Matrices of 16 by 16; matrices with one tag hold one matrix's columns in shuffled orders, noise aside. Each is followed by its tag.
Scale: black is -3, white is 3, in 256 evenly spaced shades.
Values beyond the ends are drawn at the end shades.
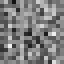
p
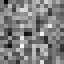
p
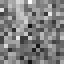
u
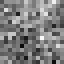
u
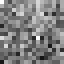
u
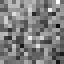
u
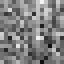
u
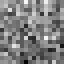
u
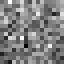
u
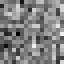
p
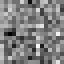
p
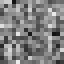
p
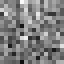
u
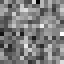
p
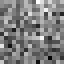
u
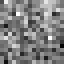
u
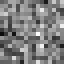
p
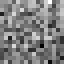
u
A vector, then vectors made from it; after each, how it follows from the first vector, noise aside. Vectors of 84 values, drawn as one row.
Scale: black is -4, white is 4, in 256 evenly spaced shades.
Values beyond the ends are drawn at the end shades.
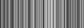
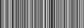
sign-scrambled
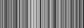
reversed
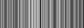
reversed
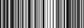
scaled up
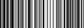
scaled up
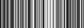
scaled up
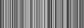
sign-scrambled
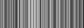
reversed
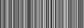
sign-scrambled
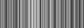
reversed
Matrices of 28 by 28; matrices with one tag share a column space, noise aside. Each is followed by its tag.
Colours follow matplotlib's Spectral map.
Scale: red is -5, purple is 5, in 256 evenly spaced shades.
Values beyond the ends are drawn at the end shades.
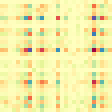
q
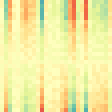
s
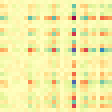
q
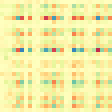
q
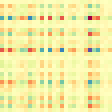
q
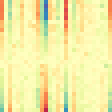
s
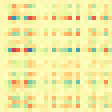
q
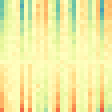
s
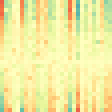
s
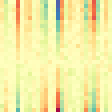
s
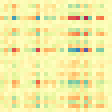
q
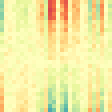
s
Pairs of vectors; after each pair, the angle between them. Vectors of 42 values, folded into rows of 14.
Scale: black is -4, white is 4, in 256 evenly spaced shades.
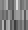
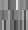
nearly parallel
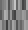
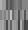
orthogonal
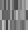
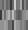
partly opposed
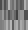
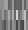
partly opposed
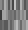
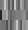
nearly parallel
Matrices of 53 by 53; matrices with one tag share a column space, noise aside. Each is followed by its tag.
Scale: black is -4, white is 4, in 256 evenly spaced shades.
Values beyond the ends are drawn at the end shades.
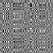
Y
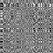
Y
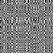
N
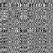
Y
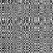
N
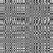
N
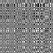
Y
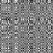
N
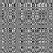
Y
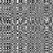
N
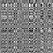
Y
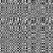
N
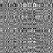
Y
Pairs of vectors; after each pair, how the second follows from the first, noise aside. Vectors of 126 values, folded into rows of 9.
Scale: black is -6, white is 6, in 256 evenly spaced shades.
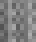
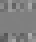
partly zeroed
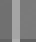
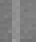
shrunk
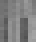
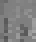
partly zeroed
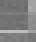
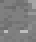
partly zeroed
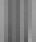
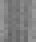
shrunk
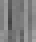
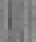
shrunk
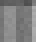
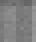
shrunk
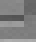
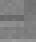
shrunk
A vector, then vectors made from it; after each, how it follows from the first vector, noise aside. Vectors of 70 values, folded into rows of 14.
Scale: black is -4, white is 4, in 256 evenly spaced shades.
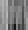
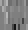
partly zeroed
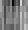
reversed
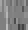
partly zeroed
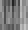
reversed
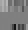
partly zeroed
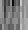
reversed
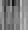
reversed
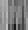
copied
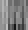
copied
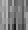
copied
